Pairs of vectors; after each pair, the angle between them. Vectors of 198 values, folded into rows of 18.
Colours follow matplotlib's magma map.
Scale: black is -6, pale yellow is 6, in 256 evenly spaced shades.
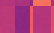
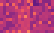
partly opposed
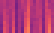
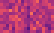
partly opposed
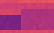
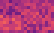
partly opposed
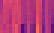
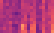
nearly opposite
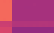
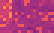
partly aligned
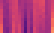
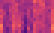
nearly parallel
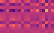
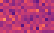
partly aligned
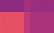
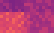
nearly parallel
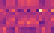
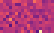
orthogonal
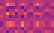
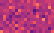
orthogonal
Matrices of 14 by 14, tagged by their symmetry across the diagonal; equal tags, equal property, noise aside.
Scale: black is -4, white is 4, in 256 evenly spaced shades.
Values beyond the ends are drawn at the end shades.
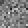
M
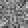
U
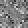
U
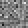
U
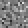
U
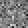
M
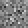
U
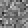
M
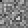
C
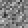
M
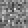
M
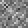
C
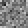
C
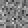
M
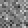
U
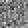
M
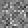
C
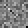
C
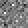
C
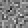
C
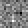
U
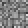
C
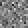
M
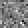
U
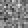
U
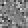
U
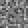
C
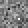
C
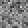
M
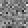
M
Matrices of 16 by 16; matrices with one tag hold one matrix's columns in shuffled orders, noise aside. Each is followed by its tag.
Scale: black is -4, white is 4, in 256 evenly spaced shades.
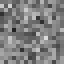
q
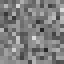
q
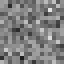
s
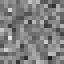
s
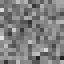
s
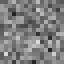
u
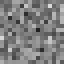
q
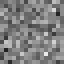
u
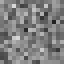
q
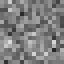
u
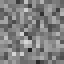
u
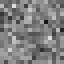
q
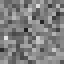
q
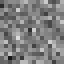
s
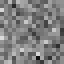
s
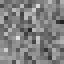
q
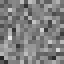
s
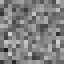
u
